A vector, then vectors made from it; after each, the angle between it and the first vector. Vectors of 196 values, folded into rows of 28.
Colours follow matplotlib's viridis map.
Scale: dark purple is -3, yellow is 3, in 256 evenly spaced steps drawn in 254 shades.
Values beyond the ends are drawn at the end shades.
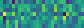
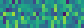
nearly parallel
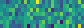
orthogonal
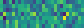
nearly parallel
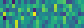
nearly parallel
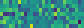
partly opposed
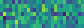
nearly parallel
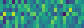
nearly parallel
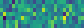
nearly parallel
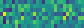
nearly parallel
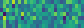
nearly opposite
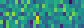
partly aligned
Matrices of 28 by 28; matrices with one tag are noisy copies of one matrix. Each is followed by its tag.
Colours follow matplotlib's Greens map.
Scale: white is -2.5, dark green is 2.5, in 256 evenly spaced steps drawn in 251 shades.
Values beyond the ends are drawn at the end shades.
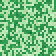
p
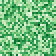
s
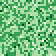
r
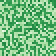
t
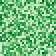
r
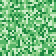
p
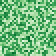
r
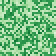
s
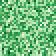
r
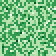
r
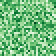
t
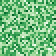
r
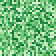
t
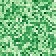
s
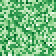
p
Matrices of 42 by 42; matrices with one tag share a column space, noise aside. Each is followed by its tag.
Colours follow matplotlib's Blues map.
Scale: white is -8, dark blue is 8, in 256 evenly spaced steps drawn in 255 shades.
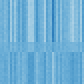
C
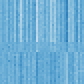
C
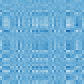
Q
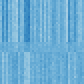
C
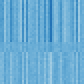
C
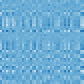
Q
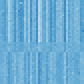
C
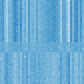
C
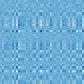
Q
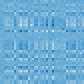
Q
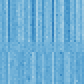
C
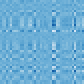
Q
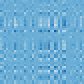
Q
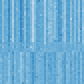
C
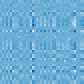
Q
